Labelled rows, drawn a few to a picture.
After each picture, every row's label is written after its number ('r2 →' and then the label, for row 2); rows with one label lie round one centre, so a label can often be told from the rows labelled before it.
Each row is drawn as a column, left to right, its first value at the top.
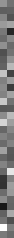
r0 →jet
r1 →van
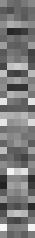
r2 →jet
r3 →van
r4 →van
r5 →van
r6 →jet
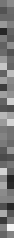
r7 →van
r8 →jet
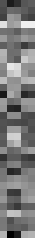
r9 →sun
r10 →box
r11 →box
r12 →sun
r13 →sun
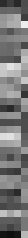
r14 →box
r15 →box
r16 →box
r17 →sun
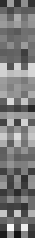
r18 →box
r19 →jet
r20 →box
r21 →jet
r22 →box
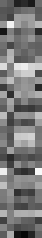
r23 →van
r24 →sun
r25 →box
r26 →box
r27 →box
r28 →van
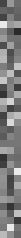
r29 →sun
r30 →jet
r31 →van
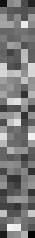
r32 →box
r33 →jet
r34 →jet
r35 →sun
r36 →box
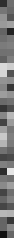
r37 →box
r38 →van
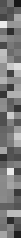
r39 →sun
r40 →van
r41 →box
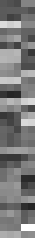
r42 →sun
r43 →sun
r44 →sun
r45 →jet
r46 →jet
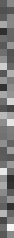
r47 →van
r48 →jet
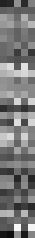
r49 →box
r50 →box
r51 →jet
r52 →box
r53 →jet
